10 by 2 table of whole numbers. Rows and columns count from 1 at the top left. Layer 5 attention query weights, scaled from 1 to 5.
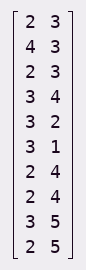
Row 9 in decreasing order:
5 3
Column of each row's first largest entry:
2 1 2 2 1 1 2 2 2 2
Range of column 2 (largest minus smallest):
4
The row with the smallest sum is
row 6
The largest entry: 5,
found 2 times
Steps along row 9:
up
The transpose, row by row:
2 4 2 3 3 3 2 2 3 2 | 3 3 3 4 2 1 4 4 5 5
